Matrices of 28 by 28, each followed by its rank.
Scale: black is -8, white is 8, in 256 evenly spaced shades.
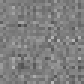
five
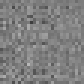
five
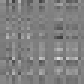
two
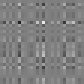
one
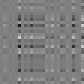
one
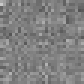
five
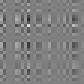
one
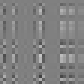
one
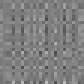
two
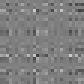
two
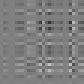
one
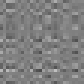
two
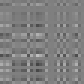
one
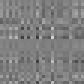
two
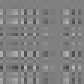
one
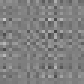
two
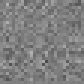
five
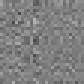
five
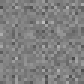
five
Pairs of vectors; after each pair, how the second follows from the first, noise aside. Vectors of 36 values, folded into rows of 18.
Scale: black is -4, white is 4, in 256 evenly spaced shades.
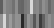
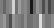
wrapped around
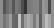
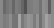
shrunk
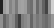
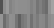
shrunk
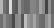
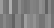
shrunk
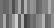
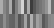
wrapped around
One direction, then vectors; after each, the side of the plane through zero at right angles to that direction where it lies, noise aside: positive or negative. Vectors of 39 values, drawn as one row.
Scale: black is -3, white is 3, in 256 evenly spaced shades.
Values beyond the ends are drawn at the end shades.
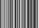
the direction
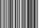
positive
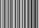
positive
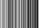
positive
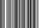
positive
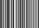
negative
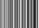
positive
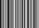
positive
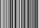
positive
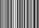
positive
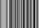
positive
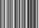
positive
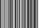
positive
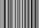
positive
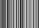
negative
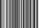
positive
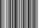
positive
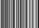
negative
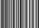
negative
